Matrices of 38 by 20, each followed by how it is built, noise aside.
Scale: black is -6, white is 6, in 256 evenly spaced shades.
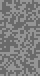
noise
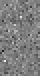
noise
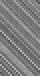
Toeplitz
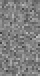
noise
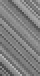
Toeplitz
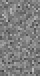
noise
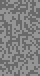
noise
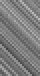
Toeplitz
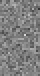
noise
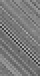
Toeplitz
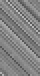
Toeplitz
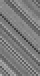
Toeplitz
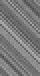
Toeplitz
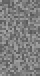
noise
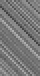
Toeplitz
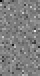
noise
